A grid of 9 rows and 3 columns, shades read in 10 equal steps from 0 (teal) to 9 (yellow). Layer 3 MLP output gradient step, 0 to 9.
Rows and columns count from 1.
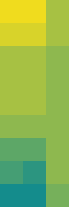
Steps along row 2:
same down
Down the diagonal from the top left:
9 8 5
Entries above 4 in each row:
3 3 3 3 3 3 1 1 0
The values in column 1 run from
0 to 9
